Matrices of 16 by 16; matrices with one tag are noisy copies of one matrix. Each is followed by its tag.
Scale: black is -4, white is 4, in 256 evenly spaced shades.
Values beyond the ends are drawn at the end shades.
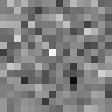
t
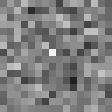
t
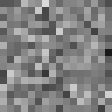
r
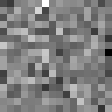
r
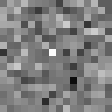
t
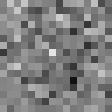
t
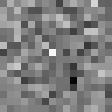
t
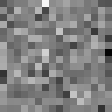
r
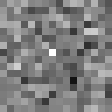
t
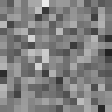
r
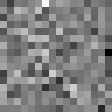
r
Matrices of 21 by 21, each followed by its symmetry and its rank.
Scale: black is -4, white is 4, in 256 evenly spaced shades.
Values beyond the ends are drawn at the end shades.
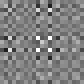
symmetric, rank two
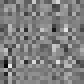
neither, rank three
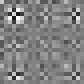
symmetric, rank two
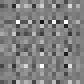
neither, rank two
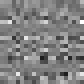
neither, rank three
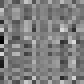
neither, rank two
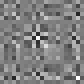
symmetric, rank two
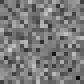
symmetric, full rank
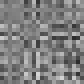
antisymmetric, rank two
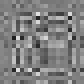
antisymmetric, rank two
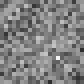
symmetric, full rank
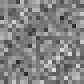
symmetric, full rank
